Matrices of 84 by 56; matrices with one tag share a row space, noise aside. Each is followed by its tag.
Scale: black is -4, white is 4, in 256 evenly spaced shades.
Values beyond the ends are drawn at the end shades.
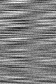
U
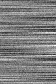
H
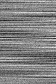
H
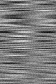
U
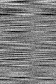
U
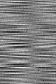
U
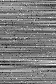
H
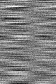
U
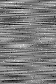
U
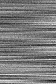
H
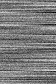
H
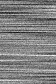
H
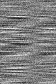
U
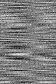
U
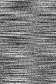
U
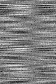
U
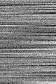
H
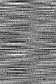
U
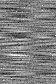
U
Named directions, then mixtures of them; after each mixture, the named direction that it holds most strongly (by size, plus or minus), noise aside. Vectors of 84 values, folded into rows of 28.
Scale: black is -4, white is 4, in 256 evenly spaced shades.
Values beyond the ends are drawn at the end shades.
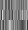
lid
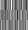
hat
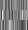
lid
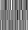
hat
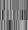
lid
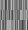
lid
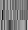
lid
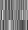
lid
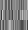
lid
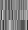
lid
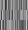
lid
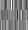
hat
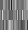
lid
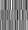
hat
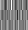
hat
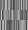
lid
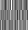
hat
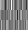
hat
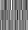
hat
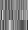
lid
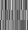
hat
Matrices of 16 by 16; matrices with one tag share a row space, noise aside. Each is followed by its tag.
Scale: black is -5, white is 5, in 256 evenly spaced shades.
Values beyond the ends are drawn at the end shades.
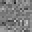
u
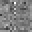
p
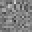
u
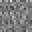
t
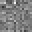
u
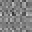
t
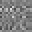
t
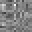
u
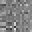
u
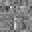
p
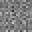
t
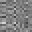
u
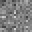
u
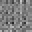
t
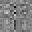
p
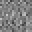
t
